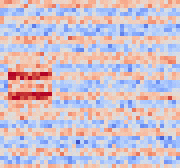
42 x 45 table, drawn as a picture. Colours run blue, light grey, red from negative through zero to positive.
The middle left is the ninth with the highest average. In the middle left lies a patch that is higher than the rest. The values follow a bell shape. No overall slope runs across the table. Horizontal stripes repeat 9 times down the table.
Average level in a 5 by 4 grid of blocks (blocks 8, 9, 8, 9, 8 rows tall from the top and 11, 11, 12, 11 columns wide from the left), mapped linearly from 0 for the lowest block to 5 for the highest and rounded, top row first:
1111 | 2111 | 5211 | 2111 | 0000
